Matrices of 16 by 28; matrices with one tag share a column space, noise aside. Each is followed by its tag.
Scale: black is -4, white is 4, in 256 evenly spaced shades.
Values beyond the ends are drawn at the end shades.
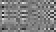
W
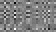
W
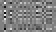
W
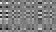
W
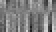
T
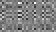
W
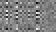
W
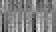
T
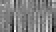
T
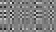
W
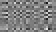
W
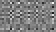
W
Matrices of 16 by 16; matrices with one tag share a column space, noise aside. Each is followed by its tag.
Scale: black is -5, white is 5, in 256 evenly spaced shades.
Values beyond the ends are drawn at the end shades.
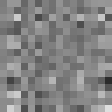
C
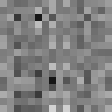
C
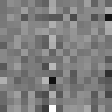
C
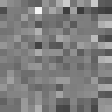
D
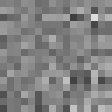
C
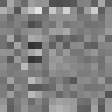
D
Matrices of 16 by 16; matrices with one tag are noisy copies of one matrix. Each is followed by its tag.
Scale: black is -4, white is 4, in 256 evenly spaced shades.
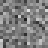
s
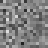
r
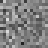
r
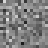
r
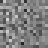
r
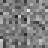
s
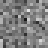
s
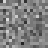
r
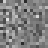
r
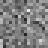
s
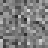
s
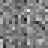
s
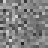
r
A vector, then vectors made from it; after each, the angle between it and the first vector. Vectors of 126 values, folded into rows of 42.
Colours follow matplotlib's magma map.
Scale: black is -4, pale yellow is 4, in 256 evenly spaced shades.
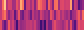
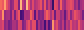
partly aligned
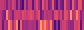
partly opposed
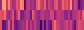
nearly parallel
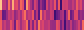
orthogonal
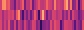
partly aligned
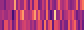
partly opposed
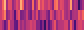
nearly parallel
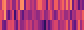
nearly parallel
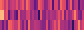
partly aligned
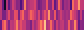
nearly opposite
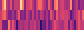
nearly parallel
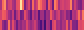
nearly parallel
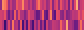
partly aligned
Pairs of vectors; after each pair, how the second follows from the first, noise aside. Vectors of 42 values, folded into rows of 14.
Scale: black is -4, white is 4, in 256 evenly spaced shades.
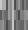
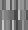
shuffled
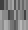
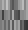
reversed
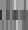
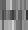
reversed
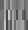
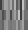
reversed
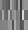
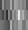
shuffled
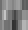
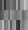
shuffled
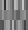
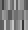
reversed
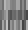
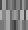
shuffled
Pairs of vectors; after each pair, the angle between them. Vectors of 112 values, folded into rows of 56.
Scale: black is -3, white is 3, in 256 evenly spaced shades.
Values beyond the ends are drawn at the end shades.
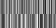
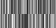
orthogonal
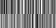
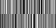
nearly opposite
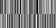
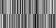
partly aligned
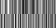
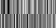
nearly opposite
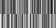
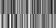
nearly parallel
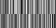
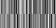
partly opposed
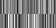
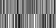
nearly parallel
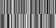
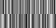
nearly opposite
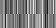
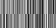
nearly opposite
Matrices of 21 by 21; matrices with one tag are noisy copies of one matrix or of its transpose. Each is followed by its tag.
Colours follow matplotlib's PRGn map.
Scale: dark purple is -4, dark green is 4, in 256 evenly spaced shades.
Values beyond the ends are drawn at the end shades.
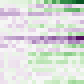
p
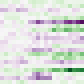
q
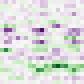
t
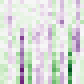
q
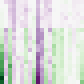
p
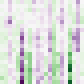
q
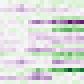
q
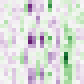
t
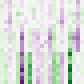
q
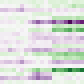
q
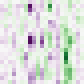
t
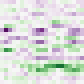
t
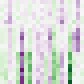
q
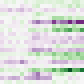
q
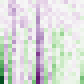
p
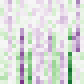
q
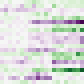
q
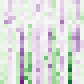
q
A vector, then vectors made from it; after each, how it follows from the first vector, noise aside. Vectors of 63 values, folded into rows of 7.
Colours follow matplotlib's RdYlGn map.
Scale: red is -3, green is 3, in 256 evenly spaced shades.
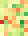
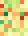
reversed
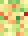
wrapped around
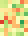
copied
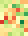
copied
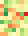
reversed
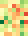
sign-scrambled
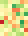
copied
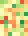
copied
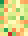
wrapped around
